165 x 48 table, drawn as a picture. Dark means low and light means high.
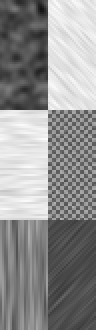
It is made of 3 by 2 panels. Panel 1,1: low, blotchy. Panel 1,2: very high, slanting down to the right, faint in contrast. Panel 2,1: very high, streaked across, faint in contrast. Panel 2,2: middling, checkered, strong in contrast. Panel 3,1: middling, streaked downward. Panel 3,2: low, slanting up to the right, faint in contrast.
